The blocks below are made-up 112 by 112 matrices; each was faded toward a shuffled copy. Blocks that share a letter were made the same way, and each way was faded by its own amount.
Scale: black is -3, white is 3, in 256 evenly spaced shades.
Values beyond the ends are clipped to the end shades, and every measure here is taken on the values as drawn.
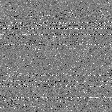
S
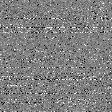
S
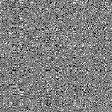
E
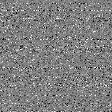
S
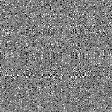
E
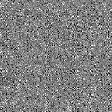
E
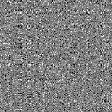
E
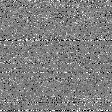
S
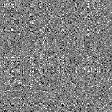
E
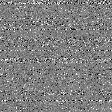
S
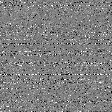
S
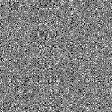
E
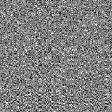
E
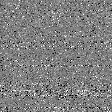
S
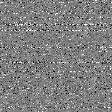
S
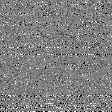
S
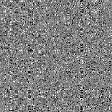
E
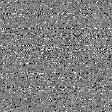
S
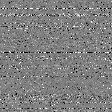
S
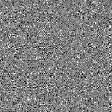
E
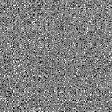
E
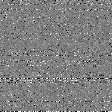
S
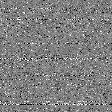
S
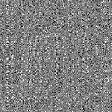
E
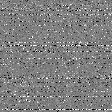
S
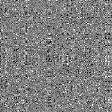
E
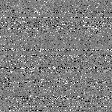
S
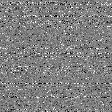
S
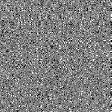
E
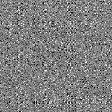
E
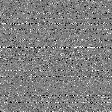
S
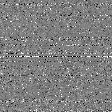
S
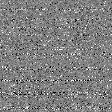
S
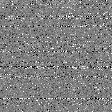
S
